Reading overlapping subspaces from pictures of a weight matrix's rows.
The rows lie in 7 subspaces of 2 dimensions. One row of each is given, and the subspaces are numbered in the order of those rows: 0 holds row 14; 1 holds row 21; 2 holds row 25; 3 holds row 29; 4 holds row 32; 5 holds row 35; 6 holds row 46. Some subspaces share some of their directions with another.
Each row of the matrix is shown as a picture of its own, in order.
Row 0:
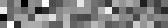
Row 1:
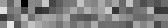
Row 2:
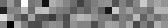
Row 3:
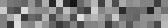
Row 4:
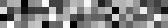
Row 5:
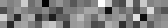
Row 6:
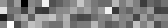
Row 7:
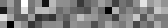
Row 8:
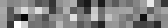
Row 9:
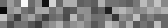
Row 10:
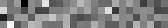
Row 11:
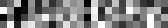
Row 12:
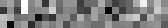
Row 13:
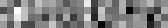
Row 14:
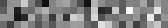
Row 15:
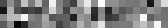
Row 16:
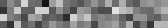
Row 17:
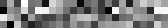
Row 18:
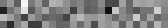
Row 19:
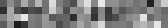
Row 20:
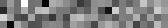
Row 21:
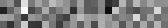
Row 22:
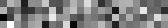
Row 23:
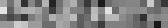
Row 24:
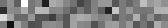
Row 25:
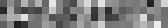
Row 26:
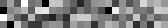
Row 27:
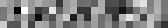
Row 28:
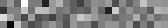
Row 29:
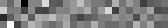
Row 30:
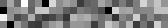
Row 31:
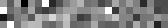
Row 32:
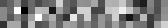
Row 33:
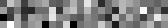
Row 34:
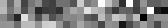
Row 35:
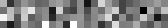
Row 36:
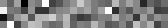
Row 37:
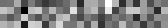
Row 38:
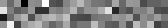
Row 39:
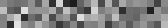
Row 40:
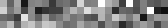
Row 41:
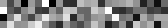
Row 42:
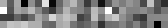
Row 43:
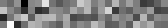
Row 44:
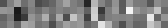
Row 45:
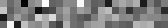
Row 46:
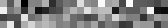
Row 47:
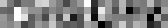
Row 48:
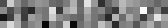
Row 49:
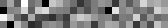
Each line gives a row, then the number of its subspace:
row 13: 0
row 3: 3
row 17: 6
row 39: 3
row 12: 4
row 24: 5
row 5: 6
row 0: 1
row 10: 5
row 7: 4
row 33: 5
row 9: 3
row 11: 0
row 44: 0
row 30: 3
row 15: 2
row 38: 4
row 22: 5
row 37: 1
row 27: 4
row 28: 3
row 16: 4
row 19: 2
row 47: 0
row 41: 3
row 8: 2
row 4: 5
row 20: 0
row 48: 5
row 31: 2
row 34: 6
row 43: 2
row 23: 2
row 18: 1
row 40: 6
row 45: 1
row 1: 6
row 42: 2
